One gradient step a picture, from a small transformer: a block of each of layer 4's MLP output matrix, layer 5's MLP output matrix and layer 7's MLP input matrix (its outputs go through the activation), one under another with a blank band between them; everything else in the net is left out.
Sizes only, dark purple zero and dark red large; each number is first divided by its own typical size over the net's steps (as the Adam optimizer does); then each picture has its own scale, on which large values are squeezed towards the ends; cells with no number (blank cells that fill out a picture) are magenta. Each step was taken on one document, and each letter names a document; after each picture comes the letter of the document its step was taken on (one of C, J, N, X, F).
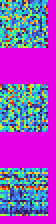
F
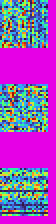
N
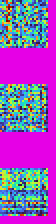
F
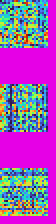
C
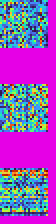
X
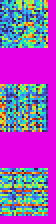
C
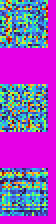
F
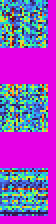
X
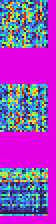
F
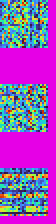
N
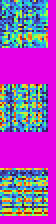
C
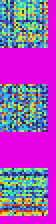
C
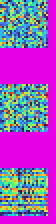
X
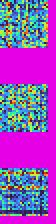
F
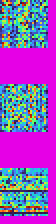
N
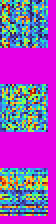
N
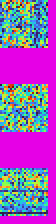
N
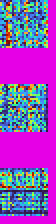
F
